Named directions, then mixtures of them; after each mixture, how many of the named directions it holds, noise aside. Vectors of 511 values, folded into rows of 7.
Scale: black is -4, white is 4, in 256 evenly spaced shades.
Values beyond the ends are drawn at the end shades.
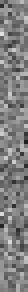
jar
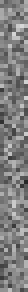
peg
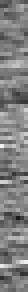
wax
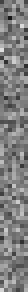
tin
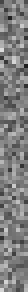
one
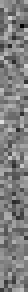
two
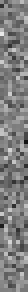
one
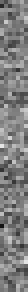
two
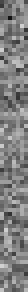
three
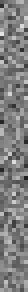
three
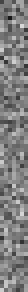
one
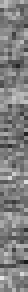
two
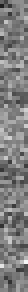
two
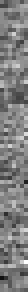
two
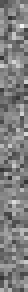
three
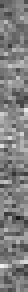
three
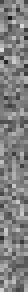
one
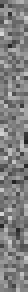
one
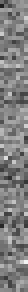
three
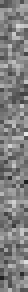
two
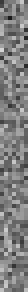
two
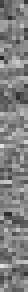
two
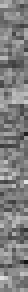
two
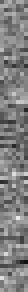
two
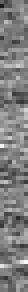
two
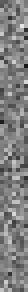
three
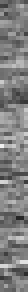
one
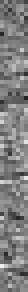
three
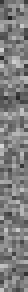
two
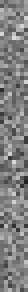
two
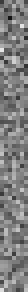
one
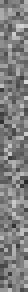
one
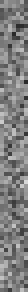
one
